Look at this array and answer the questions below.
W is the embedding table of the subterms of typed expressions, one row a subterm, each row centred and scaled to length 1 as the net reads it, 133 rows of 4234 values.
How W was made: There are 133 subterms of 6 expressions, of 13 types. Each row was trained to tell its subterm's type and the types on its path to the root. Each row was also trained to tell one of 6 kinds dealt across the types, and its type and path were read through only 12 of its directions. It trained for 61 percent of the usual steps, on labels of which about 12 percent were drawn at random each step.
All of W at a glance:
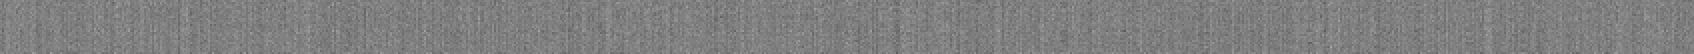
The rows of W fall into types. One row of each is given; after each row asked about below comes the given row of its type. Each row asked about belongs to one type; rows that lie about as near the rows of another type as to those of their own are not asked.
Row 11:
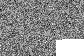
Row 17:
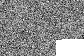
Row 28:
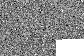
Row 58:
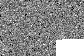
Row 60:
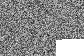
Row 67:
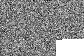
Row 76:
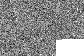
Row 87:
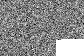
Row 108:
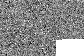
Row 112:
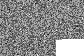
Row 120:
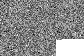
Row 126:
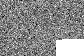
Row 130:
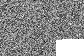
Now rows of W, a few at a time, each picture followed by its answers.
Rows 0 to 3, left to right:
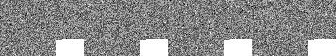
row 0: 17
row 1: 60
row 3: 11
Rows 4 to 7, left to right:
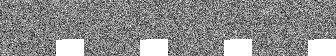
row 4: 28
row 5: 67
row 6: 11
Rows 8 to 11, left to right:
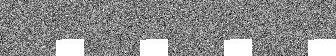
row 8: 76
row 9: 126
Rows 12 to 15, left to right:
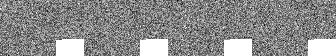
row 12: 108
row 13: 76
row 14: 130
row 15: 76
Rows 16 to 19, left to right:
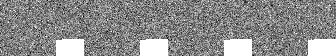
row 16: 126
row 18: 58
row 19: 87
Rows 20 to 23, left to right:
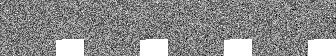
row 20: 17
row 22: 67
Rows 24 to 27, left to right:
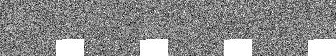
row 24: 67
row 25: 108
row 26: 76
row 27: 120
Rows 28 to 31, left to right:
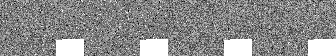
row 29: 28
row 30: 28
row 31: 87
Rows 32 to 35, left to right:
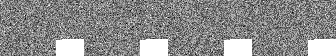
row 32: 17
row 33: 120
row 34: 108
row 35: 17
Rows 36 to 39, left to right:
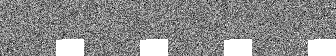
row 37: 67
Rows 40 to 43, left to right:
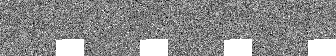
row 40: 60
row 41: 76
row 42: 120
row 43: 108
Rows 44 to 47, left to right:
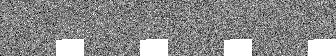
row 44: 17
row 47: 17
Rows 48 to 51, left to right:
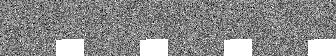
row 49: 126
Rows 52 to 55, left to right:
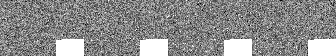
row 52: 112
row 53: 67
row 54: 120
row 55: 87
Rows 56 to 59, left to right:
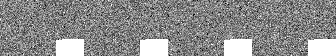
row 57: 120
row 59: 60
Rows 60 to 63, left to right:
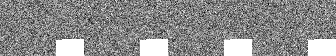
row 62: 11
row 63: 28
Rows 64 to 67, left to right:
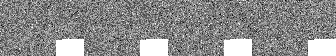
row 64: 126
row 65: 126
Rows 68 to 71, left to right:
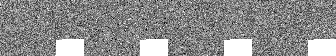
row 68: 76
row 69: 60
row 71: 17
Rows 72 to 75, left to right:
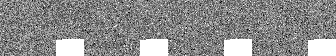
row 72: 126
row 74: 76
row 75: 67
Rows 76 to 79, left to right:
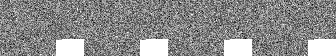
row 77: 67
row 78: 67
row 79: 126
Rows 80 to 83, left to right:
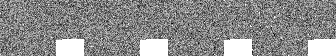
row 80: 11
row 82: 108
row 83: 108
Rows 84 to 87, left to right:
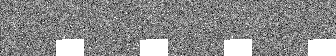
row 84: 58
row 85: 108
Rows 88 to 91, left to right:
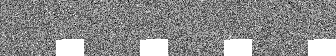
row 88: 17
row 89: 11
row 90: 11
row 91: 112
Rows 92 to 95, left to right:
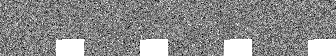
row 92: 126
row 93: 130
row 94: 76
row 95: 17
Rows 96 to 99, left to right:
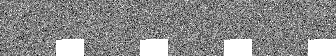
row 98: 28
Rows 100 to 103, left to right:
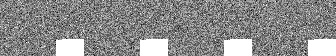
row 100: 76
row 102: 108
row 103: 11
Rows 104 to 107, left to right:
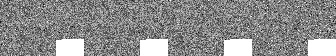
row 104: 87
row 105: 87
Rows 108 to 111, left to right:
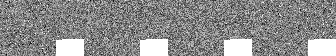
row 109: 17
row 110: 11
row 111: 76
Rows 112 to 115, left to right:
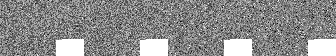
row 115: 130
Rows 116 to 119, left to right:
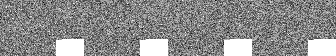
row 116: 67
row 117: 112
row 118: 130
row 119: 60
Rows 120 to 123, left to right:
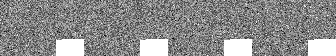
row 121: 120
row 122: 126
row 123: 108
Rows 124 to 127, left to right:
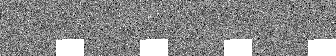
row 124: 11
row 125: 87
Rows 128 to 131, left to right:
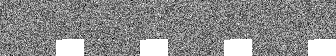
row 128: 67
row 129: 108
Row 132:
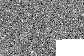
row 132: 28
